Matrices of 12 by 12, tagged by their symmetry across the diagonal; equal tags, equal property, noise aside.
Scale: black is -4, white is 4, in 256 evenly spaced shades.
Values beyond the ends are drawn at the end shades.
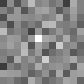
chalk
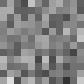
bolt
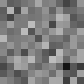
chalk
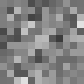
chalk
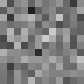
bolt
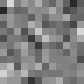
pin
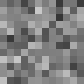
pin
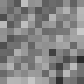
chalk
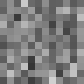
bolt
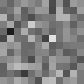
bolt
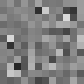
pin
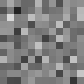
pin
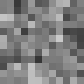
pin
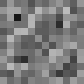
chalk
